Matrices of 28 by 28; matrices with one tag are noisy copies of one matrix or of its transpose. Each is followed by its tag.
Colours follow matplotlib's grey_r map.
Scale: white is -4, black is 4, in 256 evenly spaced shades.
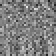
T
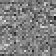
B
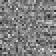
T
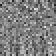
T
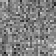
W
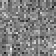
W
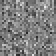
B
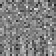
T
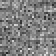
W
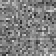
W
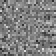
T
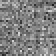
W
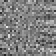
T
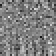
T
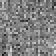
W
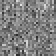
B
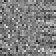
T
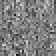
B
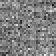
W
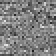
B
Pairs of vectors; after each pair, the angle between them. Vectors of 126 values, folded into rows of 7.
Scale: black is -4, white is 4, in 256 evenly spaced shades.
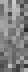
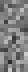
orthogonal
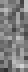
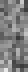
nearly opposite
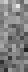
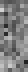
partly opposed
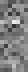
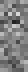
nearly opposite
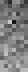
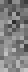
nearly parallel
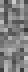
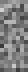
orthogonal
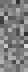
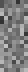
nearly parallel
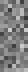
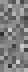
nearly parallel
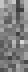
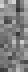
nearly parallel
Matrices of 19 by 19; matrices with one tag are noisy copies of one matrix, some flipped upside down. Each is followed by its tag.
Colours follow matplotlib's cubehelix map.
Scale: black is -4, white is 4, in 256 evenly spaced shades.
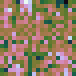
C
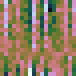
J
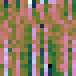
J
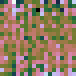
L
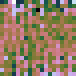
L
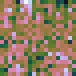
C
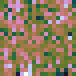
C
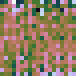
L
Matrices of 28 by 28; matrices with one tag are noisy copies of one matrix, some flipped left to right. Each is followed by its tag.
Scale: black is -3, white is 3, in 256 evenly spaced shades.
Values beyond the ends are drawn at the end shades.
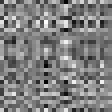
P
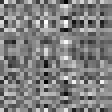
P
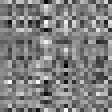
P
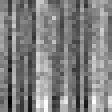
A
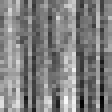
A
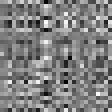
P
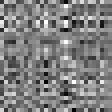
P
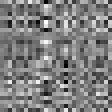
P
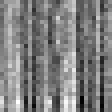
A
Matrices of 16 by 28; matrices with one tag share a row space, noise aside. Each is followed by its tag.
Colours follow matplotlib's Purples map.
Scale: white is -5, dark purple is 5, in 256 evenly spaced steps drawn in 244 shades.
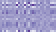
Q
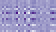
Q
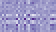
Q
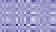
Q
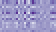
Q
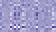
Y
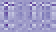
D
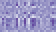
Q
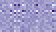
Y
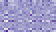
D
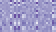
Y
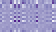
Y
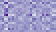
D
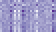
Y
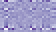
D
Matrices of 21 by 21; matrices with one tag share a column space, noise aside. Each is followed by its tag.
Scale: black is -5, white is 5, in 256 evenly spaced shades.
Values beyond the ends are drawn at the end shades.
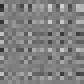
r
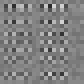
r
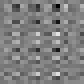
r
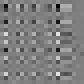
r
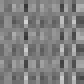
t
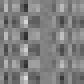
t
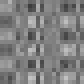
t
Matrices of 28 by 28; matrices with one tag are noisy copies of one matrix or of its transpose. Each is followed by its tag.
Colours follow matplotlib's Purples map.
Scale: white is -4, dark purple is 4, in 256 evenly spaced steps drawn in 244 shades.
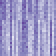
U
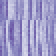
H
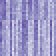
U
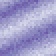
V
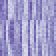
H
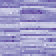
H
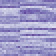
H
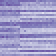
U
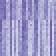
U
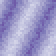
V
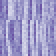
H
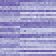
U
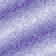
V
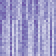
U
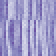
H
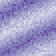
V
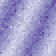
V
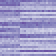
U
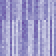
U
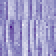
H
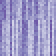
U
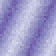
V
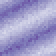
V
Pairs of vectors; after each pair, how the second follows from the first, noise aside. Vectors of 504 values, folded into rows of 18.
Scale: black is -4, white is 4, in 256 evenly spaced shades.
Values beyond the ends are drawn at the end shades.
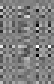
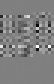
partly zeroed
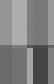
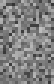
shuffled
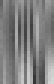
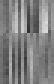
wrapped around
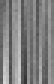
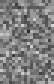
shuffled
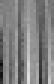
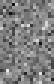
shuffled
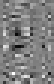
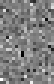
shuffled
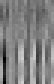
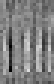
wrapped around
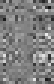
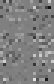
partly zeroed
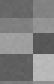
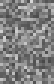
shuffled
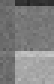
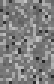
shuffled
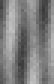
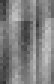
wrapped around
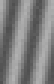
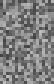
shuffled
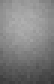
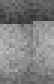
wrapped around
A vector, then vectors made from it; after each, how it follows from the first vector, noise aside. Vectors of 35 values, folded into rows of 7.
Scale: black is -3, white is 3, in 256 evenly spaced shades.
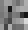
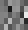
sign-scrambled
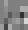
partly zeroed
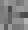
shrunk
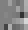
partly zeroed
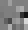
partly zeroed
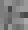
shrunk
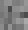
shrunk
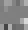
partly zeroed
